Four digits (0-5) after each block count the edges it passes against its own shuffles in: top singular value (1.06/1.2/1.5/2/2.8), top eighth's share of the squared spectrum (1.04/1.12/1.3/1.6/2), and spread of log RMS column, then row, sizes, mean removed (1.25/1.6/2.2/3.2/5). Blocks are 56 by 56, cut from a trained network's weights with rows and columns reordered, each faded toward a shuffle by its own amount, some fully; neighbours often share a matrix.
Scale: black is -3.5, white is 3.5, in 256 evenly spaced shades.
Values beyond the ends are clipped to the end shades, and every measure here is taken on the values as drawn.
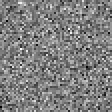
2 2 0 0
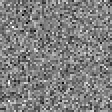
0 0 0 0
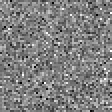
0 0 0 0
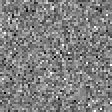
0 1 0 0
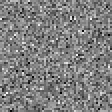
0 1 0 0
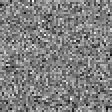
0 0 0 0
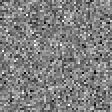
1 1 0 0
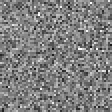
3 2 0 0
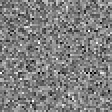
3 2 0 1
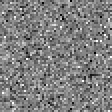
0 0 0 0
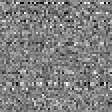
4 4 0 3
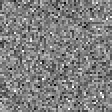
0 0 0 0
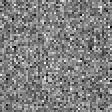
1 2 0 1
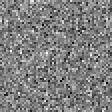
0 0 0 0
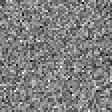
0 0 0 0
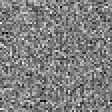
1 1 0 0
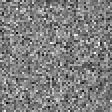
0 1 0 0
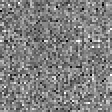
2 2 0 2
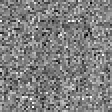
2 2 0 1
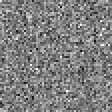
0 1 0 0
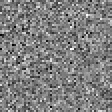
1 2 1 0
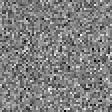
2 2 1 1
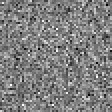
1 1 0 0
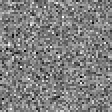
1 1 0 0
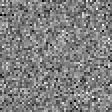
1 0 0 0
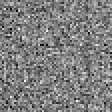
2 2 0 1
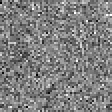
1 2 0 1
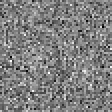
1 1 0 1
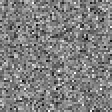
1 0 0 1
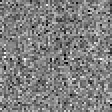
1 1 0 0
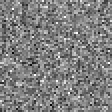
1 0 0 0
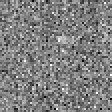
1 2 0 0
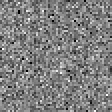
1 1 0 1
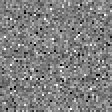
2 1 0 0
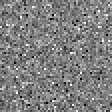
1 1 0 0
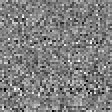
2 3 1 2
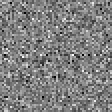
2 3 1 2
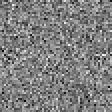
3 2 0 1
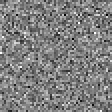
2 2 0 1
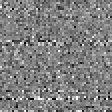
4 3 0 3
